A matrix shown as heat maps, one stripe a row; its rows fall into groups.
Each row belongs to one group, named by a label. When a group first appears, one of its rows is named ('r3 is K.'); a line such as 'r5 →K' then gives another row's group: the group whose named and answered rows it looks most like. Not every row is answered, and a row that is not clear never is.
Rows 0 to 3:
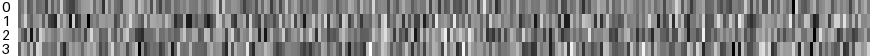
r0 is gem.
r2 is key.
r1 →key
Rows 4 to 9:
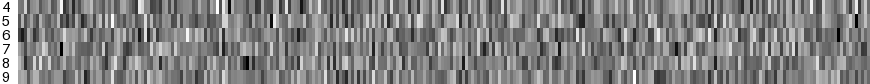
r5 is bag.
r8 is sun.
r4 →gem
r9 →bag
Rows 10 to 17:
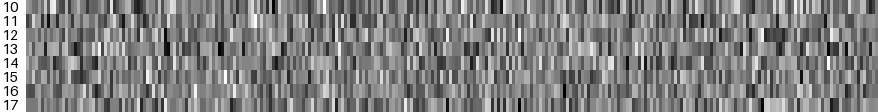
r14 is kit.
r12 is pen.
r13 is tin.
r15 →gem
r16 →bag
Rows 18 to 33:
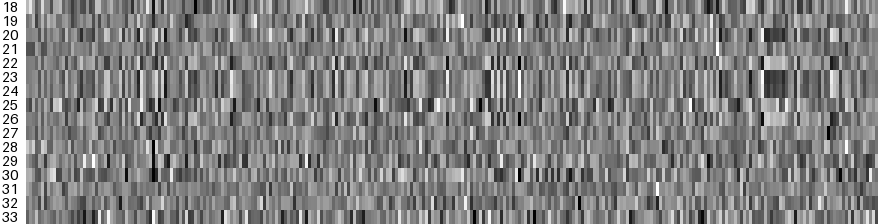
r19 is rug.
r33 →tin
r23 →pen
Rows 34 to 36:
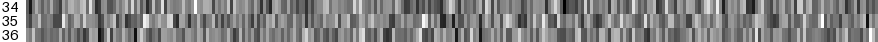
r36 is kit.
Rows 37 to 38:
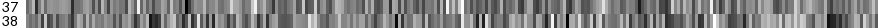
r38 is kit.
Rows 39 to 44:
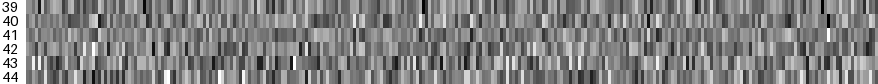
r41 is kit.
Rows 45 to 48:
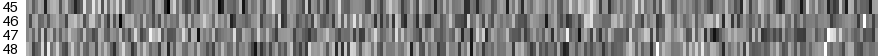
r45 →tin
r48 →sun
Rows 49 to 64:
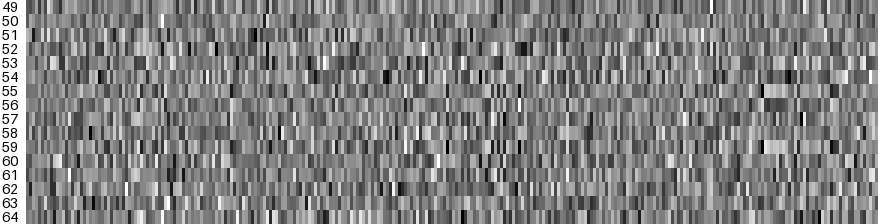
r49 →key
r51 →sun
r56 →pen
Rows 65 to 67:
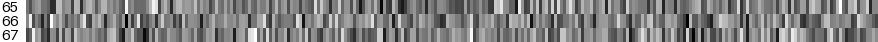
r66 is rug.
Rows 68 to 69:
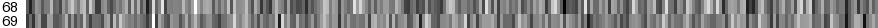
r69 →bag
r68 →bag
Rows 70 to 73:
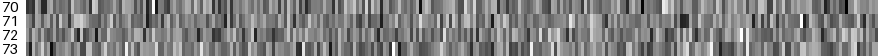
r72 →key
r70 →bag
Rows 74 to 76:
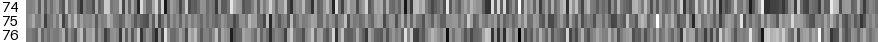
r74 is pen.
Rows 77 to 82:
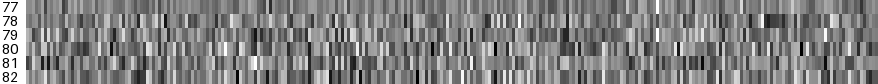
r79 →sun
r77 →sun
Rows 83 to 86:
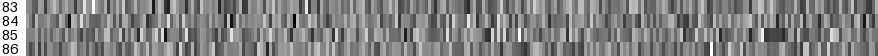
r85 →pen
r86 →key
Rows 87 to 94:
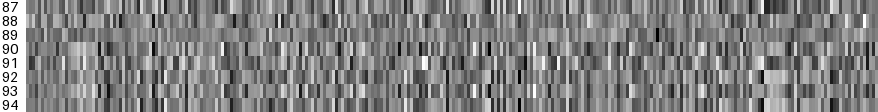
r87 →pen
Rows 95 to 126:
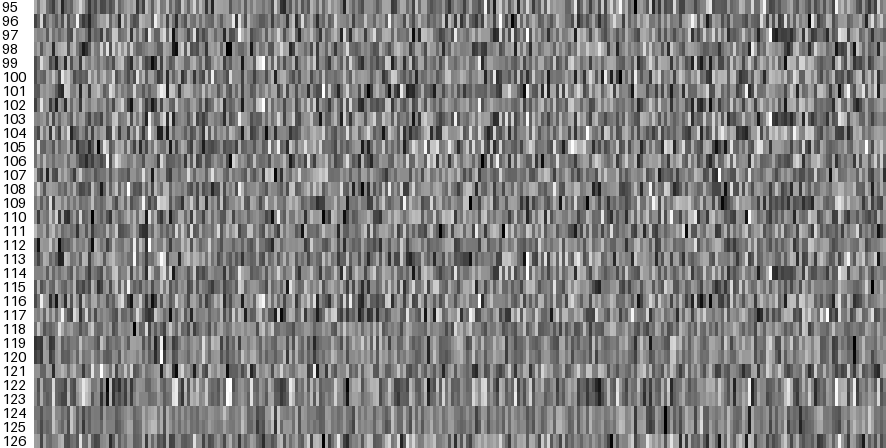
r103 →pen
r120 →bag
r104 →kit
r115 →bag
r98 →tin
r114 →pen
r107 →key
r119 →bag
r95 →kit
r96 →gem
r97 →pen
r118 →rug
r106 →tin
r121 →tin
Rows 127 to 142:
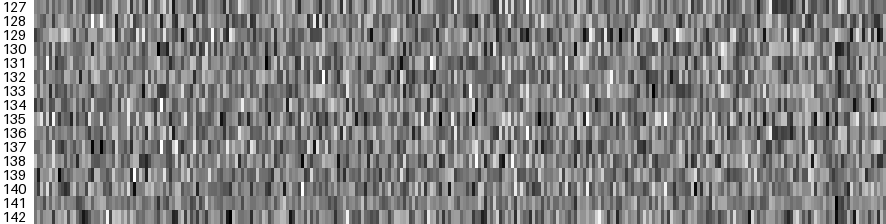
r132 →rug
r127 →pen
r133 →kit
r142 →tin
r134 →bag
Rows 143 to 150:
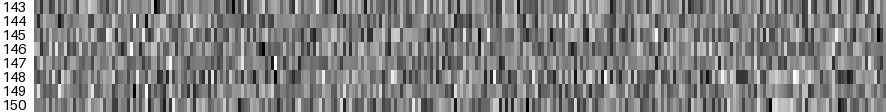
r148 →kit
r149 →rug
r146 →sun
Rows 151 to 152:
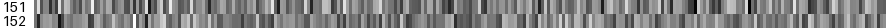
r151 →rug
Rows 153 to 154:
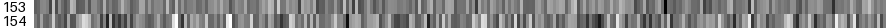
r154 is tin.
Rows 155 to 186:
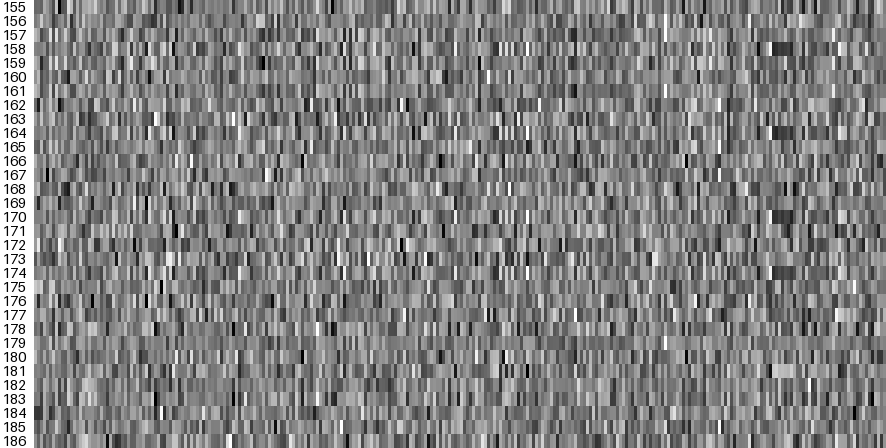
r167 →key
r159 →sun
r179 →sun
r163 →gem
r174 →pen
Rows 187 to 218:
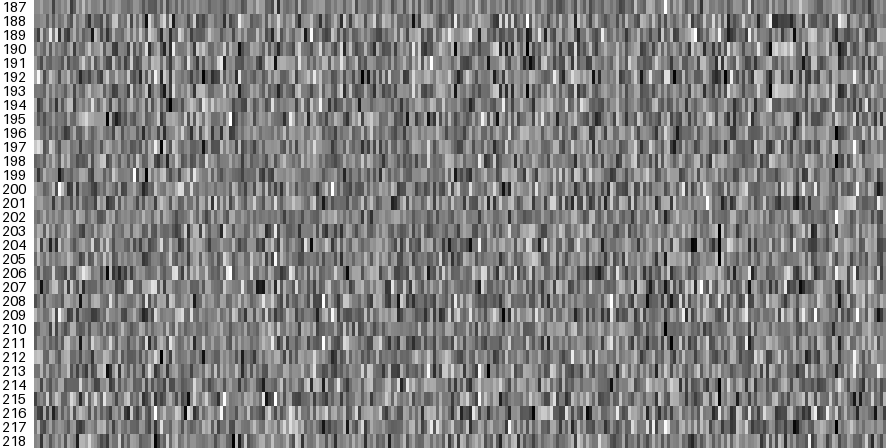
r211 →rug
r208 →rug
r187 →sun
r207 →sun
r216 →key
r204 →rug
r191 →key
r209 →gem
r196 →kit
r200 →gem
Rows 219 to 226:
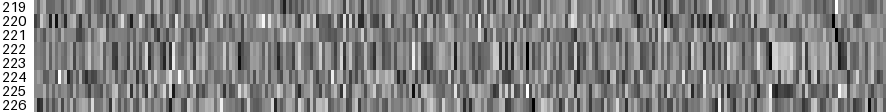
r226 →key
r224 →gem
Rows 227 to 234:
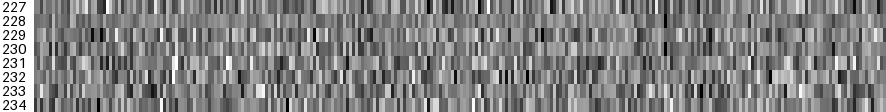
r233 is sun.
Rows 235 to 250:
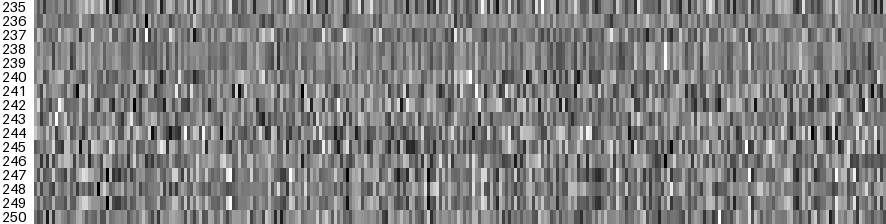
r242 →rug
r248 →bag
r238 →sun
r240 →rug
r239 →sun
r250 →key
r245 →rug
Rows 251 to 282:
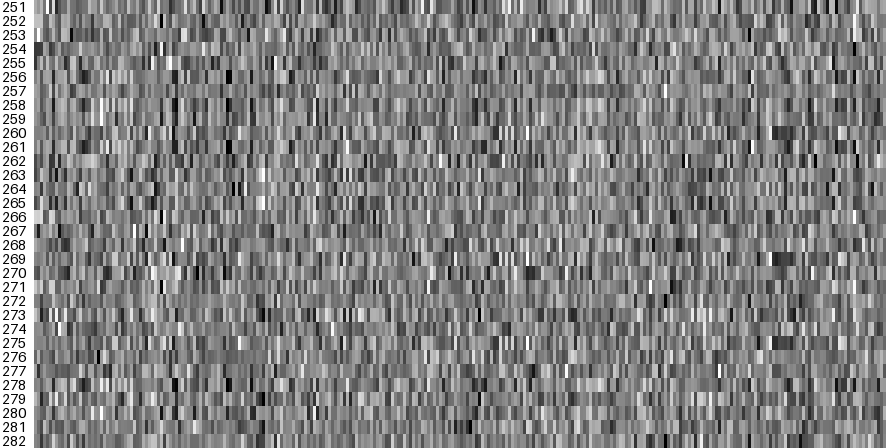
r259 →tin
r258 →tin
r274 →gem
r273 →sun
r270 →key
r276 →bag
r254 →bag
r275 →pen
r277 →key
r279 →sun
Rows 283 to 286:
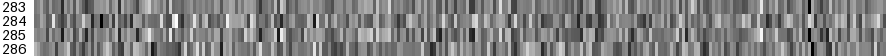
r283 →gem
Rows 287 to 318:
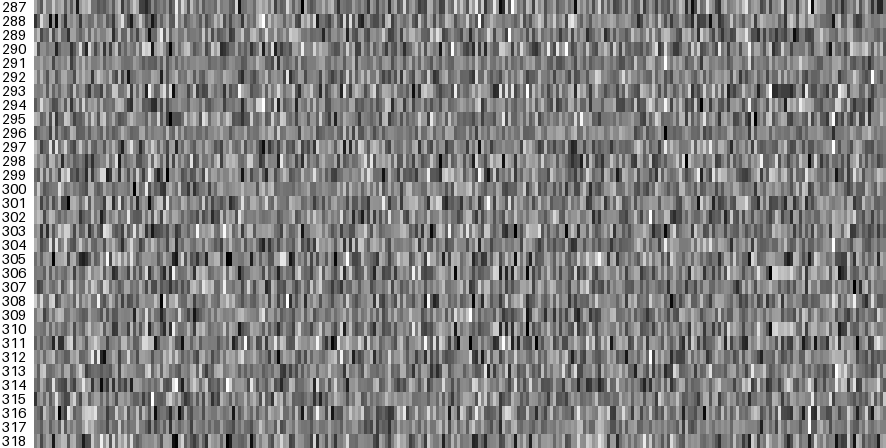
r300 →rug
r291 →sun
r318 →tin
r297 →sun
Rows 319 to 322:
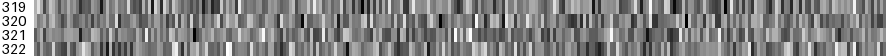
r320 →gem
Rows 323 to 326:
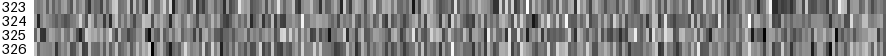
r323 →pen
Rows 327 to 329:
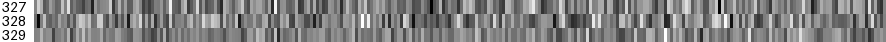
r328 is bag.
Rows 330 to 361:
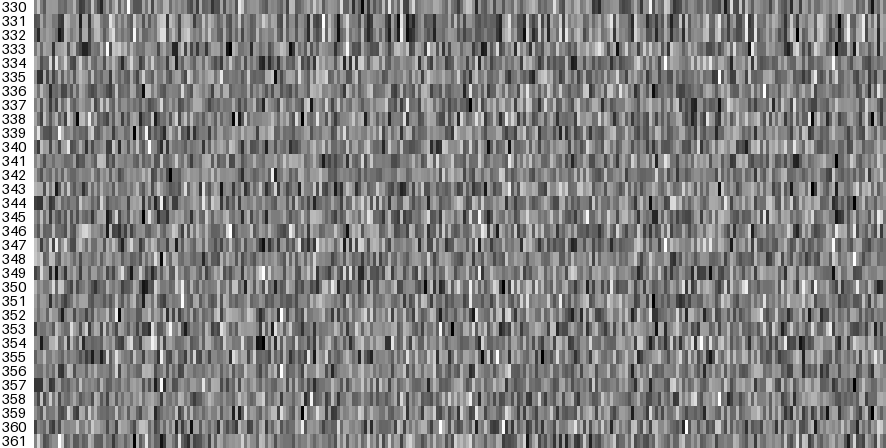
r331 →rug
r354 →sun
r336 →kit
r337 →rug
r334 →sun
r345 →kit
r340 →kit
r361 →rug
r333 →tin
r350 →gem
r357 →bag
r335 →key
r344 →bag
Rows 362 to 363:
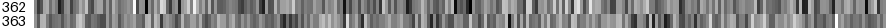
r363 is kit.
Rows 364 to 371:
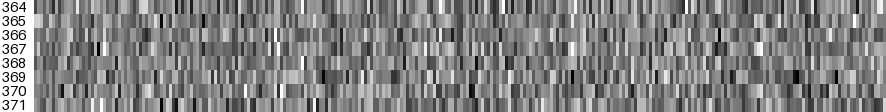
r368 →gem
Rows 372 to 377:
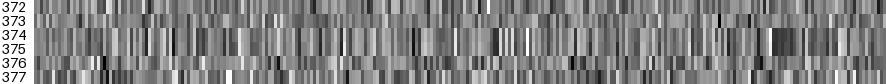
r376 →bag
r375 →pen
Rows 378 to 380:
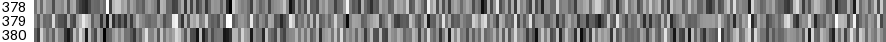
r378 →tin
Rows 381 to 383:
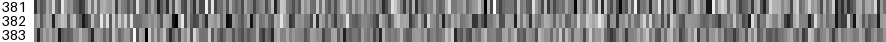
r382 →tin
